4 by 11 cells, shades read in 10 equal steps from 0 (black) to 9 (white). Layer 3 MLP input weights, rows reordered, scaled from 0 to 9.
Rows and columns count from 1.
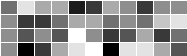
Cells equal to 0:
2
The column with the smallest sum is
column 7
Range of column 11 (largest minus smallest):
5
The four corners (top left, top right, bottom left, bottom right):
4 5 5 3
